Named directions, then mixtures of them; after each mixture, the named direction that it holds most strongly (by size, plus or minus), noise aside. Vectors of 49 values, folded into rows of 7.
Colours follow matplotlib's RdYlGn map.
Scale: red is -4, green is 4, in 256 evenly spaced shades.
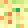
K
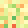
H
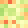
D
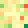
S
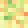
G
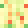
S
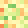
H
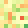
H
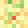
G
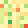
K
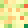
S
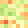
D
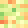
D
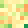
S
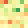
K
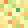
K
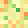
G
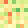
K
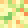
G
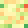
S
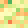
G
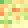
D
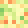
D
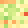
D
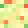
S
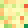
S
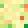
S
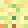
H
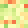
D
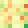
S
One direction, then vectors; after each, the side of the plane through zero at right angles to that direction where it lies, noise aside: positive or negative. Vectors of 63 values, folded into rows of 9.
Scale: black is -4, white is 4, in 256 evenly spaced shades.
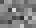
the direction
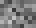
negative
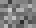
negative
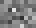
positive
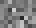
positive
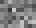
positive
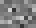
negative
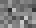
positive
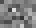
positive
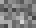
negative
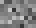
negative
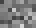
positive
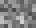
negative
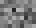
negative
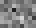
negative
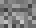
negative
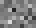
negative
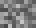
negative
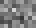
positive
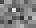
positive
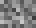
negative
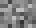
negative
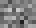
negative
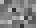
negative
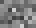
positive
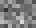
negative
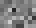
negative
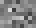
negative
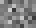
negative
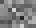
positive
